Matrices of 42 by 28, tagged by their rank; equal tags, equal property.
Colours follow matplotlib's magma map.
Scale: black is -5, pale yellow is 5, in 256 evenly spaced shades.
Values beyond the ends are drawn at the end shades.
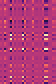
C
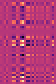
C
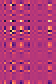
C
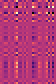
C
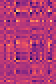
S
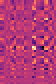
S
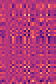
S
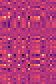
S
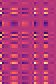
C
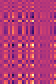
C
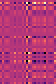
C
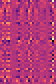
S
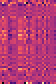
S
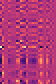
S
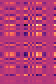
C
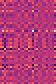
S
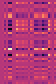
C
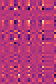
S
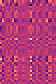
S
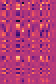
S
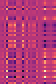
C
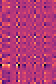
S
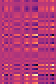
C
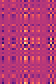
C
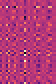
S
